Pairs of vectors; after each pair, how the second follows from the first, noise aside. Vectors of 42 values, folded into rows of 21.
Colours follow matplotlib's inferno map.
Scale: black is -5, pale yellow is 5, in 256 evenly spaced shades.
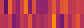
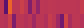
partly zeroed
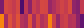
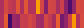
wrapped around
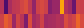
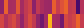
wrapped around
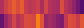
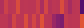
partly zeroed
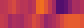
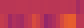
partly zeroed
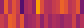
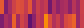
wrapped around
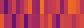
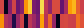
scaled up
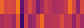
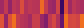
reversed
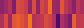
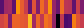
scaled up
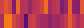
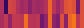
wrapped around
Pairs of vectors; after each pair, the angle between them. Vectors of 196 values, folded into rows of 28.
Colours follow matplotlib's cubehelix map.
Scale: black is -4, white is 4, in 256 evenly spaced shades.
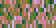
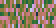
partly aligned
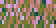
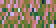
nearly parallel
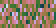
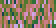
partly opposed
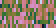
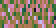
partly opposed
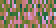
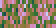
orthogonal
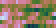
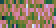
partly opposed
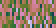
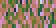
partly aligned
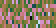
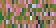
nearly opposite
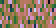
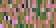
partly opposed
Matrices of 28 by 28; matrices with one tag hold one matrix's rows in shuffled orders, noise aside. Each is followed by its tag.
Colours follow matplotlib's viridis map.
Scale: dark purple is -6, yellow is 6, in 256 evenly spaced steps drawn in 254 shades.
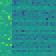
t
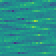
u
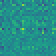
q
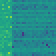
t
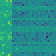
t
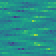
u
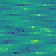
u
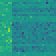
t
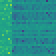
t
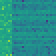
t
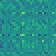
q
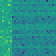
t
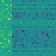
t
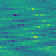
u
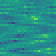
u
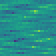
u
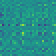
q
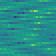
u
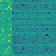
t
